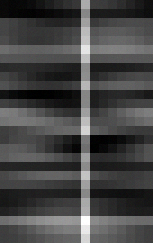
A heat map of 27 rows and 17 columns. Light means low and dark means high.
Ninth with the lowest average: bottom middle. Histogram: skewed, a long tail of low values. Odd lines: column 10.
